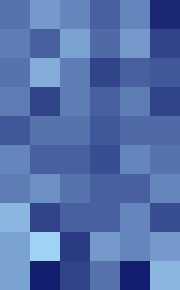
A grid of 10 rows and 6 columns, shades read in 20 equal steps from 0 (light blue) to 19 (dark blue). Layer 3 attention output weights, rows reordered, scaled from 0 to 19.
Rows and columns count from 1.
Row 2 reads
9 12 5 11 6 15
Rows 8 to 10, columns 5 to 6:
8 14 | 8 6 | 19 3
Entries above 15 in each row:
1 0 0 0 0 0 0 0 1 2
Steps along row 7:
down up up same down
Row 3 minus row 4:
1 -11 0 3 3 -2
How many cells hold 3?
2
